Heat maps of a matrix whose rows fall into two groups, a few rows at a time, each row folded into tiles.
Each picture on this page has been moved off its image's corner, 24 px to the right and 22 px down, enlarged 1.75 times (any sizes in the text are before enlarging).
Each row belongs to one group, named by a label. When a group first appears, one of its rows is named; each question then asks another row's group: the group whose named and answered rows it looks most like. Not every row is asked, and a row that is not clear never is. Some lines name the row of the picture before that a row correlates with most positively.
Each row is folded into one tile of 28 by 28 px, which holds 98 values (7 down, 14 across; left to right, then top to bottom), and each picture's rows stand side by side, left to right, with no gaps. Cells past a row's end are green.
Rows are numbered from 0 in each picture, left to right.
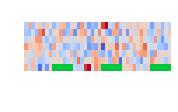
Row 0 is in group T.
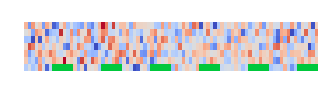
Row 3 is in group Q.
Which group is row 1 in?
T
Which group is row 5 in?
Q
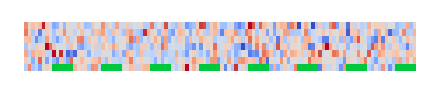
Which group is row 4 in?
T
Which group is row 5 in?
Q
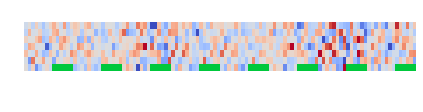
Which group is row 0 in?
T
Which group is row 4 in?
Q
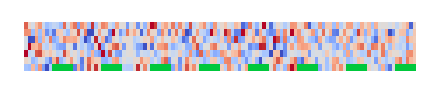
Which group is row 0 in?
Q
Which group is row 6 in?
T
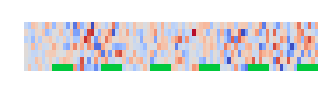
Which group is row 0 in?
Q
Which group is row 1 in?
T
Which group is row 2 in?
T
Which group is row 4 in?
Q
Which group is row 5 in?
T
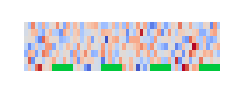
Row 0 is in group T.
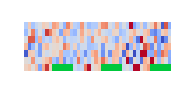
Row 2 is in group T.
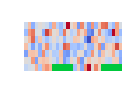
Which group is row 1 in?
T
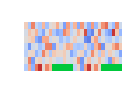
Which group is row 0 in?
T
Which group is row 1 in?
T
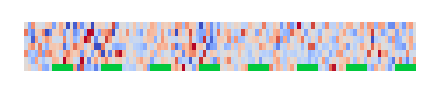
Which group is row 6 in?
T
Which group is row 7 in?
Q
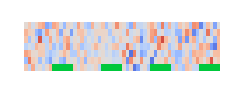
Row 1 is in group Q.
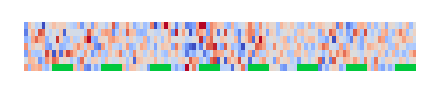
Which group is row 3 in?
T
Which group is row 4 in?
T
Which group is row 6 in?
Q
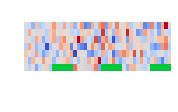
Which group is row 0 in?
T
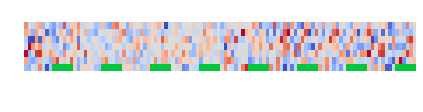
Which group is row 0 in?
Q
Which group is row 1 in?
Q
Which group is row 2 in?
Q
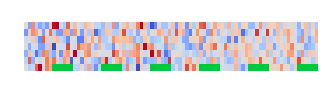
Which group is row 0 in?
T
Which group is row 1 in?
Q
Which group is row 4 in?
Q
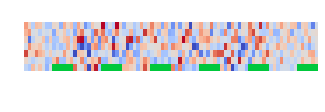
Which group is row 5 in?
Q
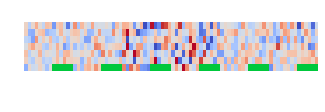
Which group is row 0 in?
Q
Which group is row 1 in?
T
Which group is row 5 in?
Q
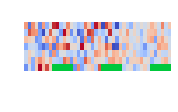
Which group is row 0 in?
T
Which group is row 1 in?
Q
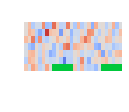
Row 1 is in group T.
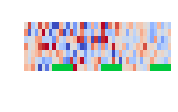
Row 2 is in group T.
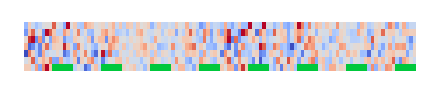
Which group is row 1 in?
T
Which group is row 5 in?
T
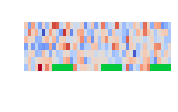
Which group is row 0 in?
T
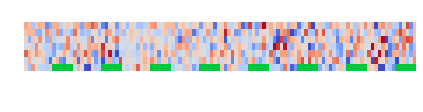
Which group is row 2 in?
T
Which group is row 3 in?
Q
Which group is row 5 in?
Q
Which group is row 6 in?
T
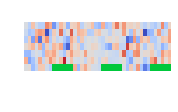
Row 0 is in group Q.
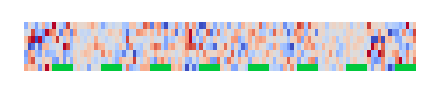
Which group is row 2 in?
Q
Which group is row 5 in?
T
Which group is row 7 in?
Q
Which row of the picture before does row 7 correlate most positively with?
2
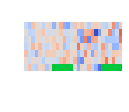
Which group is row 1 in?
Q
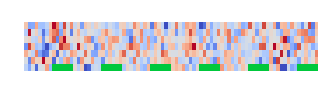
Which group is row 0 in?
T
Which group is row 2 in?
Q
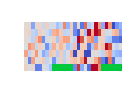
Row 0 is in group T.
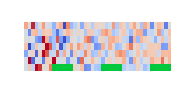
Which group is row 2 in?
Q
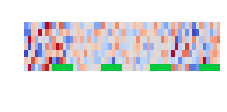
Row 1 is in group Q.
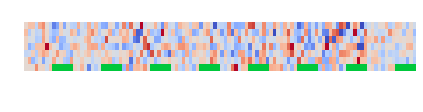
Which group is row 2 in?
T
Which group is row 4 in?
T
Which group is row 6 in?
Q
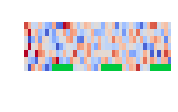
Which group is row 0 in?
Q
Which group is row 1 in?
Q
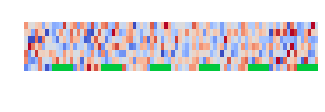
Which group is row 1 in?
T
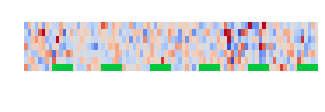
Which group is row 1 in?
T
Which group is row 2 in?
Q
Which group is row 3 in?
Q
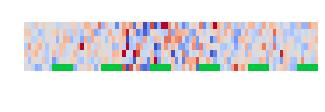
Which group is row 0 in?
T
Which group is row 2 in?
Q
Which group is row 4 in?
T
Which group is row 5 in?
Q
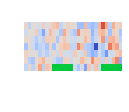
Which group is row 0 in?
T
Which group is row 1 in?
T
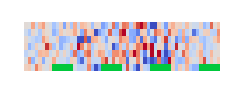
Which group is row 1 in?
Q
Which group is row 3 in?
Q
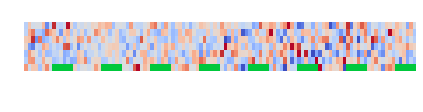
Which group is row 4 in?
Q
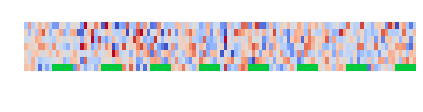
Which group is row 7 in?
Q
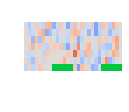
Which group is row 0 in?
Q
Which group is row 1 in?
Q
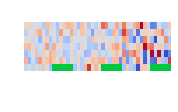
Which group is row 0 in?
Q
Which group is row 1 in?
T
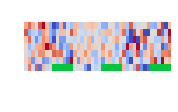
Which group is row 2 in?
Q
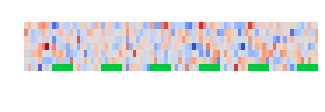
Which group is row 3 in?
T
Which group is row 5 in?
Q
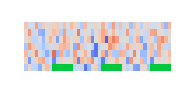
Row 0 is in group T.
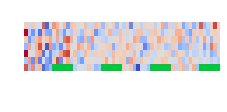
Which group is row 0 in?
Q
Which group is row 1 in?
Q
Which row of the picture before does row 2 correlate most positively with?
2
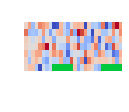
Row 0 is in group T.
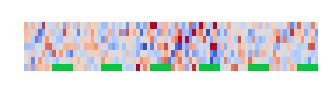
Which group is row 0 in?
T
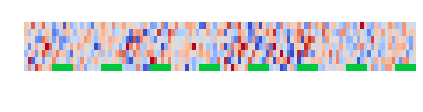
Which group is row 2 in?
Q
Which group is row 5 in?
T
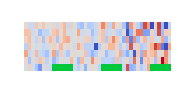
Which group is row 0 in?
T
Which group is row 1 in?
T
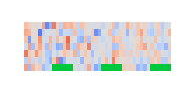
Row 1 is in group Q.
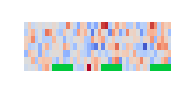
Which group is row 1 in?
T
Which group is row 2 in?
T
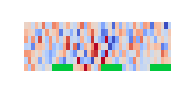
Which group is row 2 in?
Q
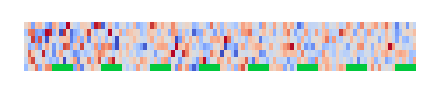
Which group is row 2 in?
T
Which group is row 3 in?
Q
